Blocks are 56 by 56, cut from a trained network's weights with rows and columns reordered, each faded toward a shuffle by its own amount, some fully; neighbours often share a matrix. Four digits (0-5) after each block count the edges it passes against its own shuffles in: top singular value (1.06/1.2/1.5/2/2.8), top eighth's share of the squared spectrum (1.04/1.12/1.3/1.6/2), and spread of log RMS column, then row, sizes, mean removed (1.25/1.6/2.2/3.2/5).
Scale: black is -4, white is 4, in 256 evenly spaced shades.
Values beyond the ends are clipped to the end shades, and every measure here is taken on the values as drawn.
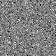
0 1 0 0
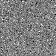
0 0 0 0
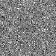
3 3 2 0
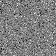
0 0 0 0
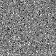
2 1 1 0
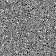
0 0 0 0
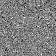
1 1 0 0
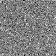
2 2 0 0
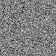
1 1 0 0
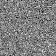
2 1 1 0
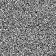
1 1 0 0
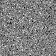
1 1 0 0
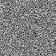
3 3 2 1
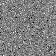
0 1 0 0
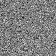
0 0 0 0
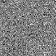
3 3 1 2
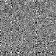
3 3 2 1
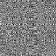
3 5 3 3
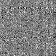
2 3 0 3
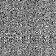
2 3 0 2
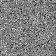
0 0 0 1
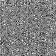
2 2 0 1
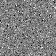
0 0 0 0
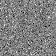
0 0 0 0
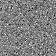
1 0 0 0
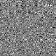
2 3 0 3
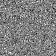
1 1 0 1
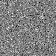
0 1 0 0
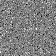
0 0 0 0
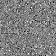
1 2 0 1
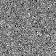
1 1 0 1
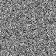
1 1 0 0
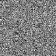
3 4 2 1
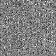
2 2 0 1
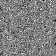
1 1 0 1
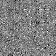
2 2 0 1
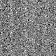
2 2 0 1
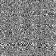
2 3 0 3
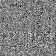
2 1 0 1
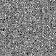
1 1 0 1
